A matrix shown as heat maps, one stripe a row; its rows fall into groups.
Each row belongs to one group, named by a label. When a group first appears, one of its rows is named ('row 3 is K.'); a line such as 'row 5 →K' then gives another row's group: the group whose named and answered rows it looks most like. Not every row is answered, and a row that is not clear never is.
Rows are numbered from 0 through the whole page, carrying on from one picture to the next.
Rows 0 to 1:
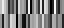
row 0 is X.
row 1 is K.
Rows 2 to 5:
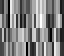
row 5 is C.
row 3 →K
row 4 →X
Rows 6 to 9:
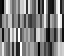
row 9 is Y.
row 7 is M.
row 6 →C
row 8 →K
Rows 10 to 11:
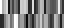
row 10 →Y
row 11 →C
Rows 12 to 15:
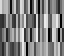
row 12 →X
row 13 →C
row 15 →C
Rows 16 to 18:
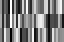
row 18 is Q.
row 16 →M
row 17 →K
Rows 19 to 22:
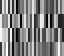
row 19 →Y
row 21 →Y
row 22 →Y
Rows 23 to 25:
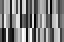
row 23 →Q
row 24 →Q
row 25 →C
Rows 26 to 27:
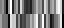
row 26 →M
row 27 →K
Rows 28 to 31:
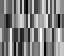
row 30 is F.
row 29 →X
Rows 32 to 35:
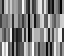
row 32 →C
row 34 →M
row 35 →Y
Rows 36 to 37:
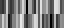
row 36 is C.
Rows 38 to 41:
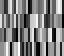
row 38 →M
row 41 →Q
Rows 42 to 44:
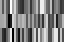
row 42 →K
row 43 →X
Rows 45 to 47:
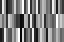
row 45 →X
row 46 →F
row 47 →Q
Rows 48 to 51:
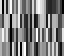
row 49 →Q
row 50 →X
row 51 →Q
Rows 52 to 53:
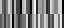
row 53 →M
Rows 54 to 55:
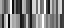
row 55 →K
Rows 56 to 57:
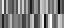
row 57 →F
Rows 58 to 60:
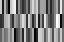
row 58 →K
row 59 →C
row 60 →F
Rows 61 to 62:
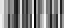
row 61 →Y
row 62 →Y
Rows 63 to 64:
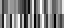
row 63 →F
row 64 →Q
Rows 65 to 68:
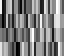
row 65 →M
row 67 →F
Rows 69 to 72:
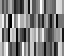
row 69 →F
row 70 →X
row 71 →K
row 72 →Y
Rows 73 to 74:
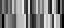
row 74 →C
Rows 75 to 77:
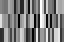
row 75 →F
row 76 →Y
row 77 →C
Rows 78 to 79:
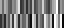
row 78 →Q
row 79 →M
